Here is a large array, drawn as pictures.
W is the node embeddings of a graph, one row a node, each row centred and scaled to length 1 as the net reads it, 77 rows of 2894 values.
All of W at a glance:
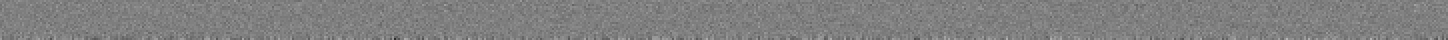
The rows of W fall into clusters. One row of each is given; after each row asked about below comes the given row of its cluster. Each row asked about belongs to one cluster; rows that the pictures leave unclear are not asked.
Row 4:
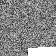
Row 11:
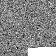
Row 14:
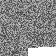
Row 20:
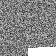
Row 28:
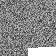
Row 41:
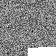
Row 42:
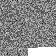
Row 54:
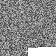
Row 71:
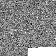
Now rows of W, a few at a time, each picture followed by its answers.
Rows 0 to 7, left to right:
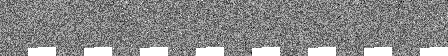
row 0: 28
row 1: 54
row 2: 42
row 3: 71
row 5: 14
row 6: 54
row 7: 42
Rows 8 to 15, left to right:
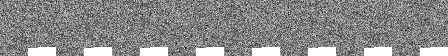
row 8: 20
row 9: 11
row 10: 41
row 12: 42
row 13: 41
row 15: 41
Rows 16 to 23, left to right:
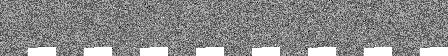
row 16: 11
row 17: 41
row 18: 42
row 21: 54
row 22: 41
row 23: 11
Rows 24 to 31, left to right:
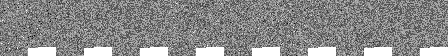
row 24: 11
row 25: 4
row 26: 71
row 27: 41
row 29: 14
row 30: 54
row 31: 71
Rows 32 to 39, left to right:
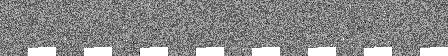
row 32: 41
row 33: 28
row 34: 4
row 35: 54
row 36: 42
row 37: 20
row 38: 71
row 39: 54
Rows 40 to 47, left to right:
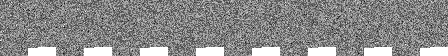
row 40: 4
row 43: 20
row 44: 4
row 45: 41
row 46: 54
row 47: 14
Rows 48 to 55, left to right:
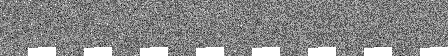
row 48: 71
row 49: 41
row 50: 20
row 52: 41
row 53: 14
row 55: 20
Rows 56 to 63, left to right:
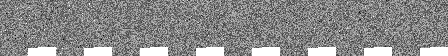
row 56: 4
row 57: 42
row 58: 71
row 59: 14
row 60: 11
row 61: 28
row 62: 4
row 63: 54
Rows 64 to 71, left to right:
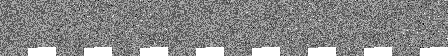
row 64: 42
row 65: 54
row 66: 14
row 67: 42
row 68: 4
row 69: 54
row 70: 14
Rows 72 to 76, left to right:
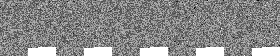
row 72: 71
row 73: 42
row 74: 71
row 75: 42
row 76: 71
